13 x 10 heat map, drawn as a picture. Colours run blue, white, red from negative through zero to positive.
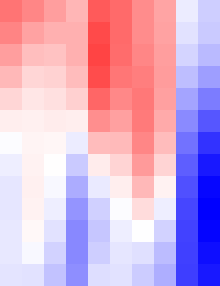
Roughest part: middle right. Average level on the scale: 50%. Grain: streaks running down. Slope: up to the top left. Calmest part: middle left. Mirror symmetry: none. Ninth with the highest average: top middle.
